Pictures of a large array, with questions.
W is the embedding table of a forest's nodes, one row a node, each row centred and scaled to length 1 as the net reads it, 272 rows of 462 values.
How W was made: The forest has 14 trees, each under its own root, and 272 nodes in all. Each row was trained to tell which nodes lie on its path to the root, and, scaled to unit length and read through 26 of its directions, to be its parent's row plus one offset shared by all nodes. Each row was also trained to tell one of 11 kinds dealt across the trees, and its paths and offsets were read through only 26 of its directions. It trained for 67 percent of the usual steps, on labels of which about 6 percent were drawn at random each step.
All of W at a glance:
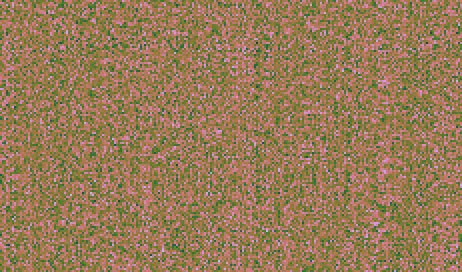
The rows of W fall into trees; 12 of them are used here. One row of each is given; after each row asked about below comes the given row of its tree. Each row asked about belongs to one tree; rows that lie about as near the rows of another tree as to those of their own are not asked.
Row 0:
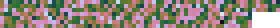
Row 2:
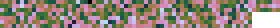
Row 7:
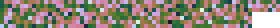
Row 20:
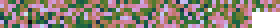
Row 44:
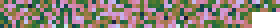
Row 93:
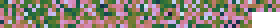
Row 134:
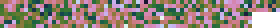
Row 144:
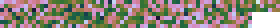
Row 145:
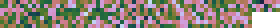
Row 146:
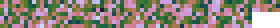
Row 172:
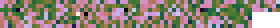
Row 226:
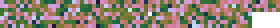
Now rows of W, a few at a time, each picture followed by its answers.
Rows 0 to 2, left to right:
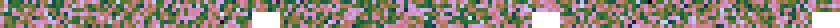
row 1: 226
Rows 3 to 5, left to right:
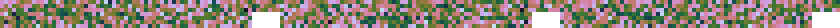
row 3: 134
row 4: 7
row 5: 7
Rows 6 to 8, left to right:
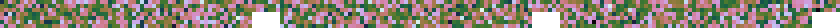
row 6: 7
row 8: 2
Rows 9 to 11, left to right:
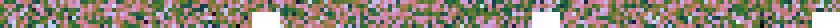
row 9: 20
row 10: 144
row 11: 2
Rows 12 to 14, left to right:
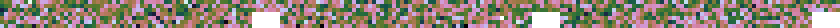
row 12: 144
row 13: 44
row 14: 134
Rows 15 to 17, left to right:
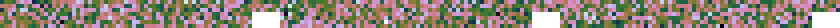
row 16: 172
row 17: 44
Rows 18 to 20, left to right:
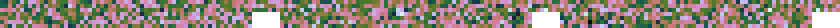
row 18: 2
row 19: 93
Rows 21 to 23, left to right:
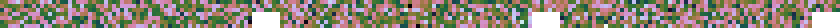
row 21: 146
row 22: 144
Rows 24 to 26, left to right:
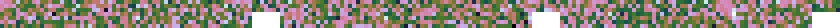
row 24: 44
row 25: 93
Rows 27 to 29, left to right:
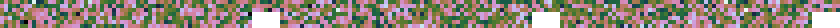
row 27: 7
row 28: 146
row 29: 44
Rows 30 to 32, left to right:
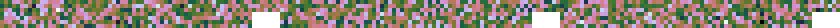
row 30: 20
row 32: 2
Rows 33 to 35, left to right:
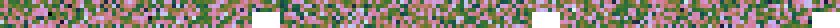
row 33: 2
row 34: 172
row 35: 2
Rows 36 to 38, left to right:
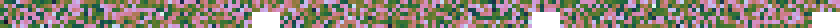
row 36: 226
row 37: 134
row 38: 0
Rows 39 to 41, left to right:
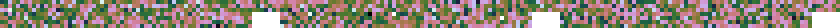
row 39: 44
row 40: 144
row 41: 44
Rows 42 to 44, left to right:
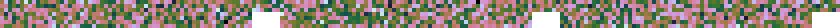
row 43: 7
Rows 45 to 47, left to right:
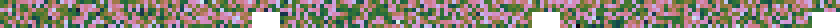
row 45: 44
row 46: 44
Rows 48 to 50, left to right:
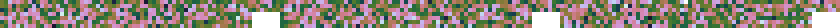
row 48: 93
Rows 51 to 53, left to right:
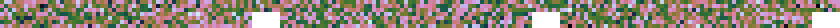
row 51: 7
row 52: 172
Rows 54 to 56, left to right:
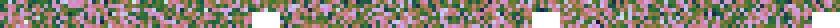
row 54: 93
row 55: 2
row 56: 0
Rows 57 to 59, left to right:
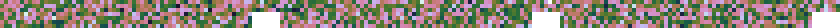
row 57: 44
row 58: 172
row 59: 172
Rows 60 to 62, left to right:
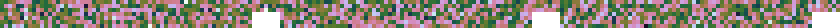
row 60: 172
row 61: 93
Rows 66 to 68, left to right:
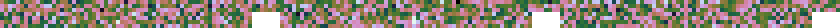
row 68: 134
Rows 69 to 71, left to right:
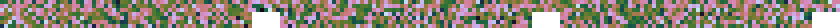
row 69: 44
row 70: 146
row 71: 146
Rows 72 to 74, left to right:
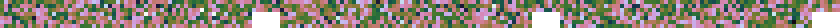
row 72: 7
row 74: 93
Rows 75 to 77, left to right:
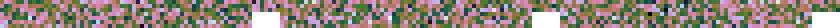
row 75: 7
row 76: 0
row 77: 44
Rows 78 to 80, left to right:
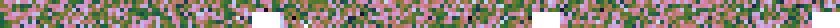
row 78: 44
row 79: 146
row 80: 7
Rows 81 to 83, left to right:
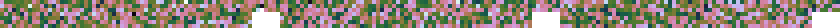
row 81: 172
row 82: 226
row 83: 134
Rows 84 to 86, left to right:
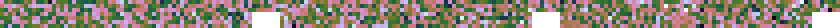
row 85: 7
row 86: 7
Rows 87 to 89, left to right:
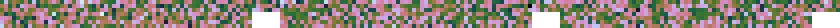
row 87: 7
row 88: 134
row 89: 20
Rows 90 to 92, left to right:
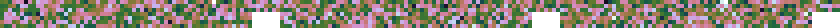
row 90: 20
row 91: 93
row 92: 44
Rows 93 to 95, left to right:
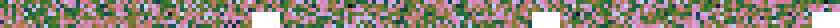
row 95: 7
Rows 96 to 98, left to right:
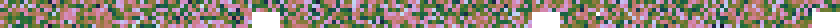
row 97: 144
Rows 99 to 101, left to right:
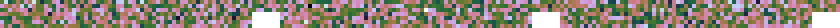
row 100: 93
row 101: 0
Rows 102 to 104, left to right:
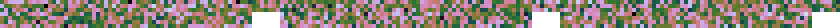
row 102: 146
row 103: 172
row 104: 44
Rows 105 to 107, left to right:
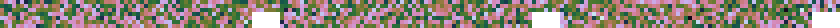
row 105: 93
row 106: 93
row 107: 7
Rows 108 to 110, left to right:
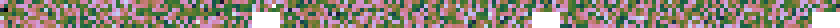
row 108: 144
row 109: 145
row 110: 44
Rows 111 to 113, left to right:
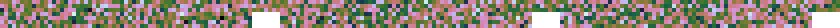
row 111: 146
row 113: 93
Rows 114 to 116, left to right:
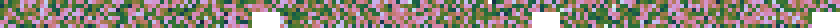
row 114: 0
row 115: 134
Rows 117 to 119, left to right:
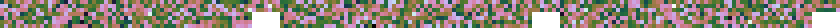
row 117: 146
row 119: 2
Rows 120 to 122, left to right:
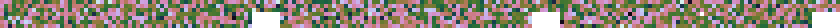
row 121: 93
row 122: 172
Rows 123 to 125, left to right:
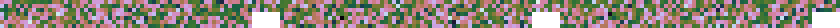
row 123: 93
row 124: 134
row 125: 2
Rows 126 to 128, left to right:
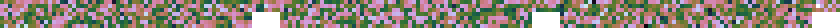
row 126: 146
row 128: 144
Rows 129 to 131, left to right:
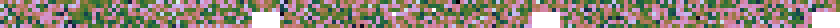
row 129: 226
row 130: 144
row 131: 93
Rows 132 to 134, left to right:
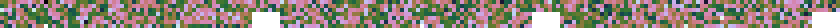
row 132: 44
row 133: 144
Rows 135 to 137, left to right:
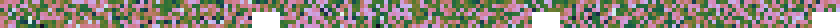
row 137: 226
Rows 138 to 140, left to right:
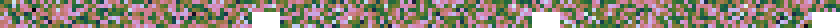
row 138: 146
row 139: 226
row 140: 93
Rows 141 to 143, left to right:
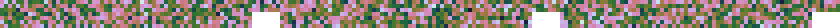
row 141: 134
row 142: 0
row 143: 0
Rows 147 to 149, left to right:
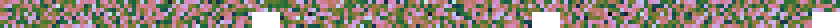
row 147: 172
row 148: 44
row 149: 7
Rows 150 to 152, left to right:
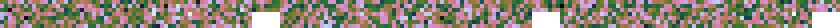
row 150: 93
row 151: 172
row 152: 7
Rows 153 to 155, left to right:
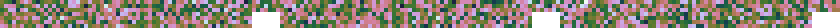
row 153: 0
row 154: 145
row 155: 7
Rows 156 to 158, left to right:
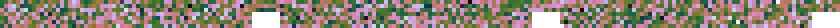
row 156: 2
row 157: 144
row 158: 144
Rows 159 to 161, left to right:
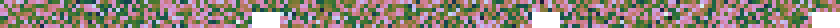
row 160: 7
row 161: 20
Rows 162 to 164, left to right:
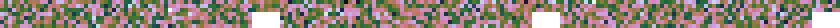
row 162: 93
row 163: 0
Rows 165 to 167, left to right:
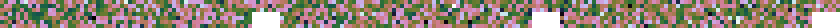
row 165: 172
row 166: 172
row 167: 144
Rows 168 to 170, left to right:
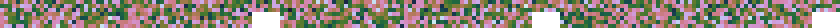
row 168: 0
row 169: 144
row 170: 134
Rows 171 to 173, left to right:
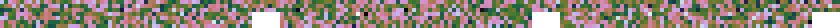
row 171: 144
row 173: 2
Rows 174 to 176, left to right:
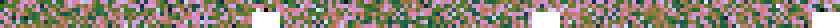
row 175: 226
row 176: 44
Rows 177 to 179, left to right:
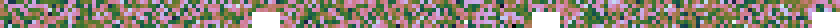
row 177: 0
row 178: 7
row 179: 20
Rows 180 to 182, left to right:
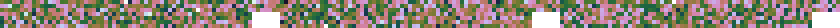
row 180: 172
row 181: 172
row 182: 226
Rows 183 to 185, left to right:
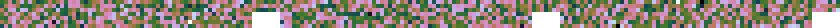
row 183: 2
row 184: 7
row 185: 226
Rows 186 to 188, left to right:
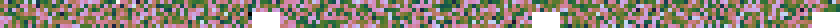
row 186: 7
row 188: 44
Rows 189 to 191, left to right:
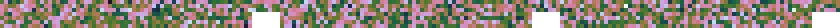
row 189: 0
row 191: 144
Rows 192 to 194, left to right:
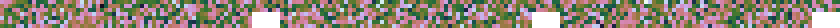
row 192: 93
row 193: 93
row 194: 134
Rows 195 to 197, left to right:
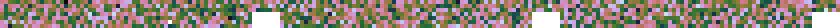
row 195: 2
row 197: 20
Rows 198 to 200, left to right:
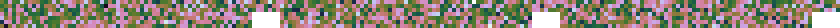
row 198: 93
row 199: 172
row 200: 145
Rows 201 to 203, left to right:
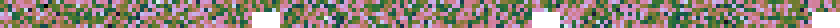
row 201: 7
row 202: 172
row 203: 7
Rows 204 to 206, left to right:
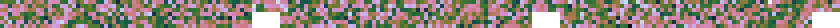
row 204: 146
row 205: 20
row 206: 93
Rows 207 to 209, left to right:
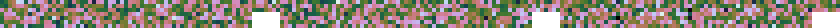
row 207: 44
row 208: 145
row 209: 93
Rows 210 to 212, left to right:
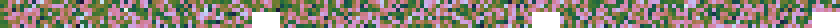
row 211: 145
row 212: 144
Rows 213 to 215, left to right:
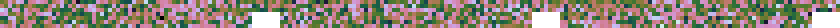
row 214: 226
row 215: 2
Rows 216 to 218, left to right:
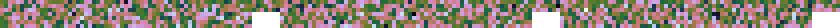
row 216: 44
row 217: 172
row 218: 144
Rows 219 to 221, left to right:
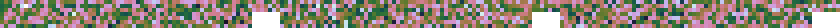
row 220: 44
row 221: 146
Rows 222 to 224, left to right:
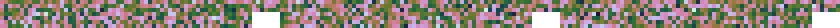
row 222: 44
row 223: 44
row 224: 20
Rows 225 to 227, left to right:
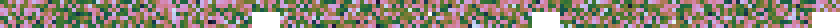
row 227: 144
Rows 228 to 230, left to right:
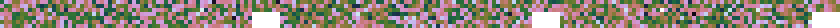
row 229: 134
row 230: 172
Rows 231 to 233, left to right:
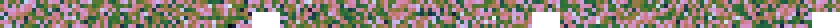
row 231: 7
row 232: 144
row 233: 93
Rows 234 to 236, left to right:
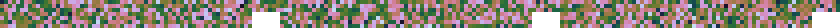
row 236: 172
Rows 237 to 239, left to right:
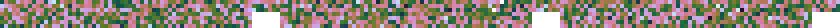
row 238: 0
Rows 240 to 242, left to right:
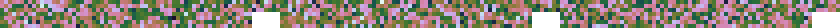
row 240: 20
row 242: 20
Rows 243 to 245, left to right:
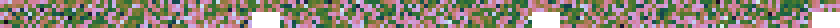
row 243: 144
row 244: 93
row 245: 144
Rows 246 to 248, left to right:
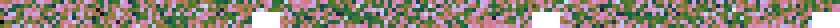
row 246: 172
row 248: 7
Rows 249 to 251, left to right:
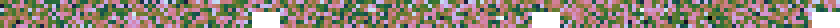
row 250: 44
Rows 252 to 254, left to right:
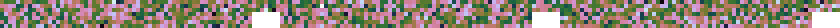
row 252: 20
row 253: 146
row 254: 144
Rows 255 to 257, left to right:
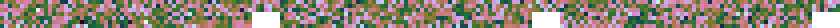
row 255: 146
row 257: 146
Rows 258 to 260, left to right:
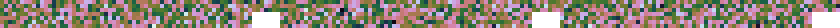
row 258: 0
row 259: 226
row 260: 93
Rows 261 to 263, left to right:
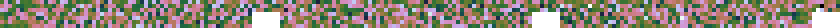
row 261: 44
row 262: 93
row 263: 172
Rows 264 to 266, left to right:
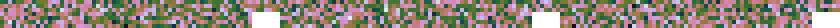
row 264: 93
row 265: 226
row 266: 2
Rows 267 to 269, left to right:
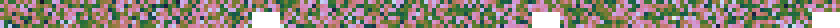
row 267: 7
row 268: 0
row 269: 172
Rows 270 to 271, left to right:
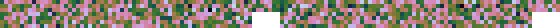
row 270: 44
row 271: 7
